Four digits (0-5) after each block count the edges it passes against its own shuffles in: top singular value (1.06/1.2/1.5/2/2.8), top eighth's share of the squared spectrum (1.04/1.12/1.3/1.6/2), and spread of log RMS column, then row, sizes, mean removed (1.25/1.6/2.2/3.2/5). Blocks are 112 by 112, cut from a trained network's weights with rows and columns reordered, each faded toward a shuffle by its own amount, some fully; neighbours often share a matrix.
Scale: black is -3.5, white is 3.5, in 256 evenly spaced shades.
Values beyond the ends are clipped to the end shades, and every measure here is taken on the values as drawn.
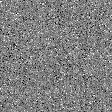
0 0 0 0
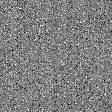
1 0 0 0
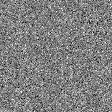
2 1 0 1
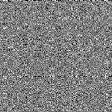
4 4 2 3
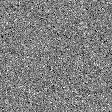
0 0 0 0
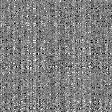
4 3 0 3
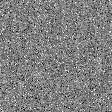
0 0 0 0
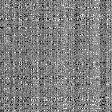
4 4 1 4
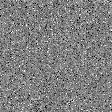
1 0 0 0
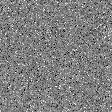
0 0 0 0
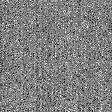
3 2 0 1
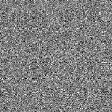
4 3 0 3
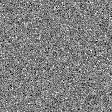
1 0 0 0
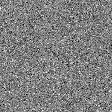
2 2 0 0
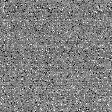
2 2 1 1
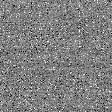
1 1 1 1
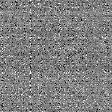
3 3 3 1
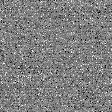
2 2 2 0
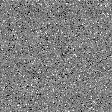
1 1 0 0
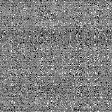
3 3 3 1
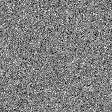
2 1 0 0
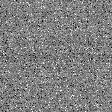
1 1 0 0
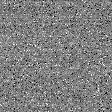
2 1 1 0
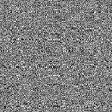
4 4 2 3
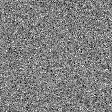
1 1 0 0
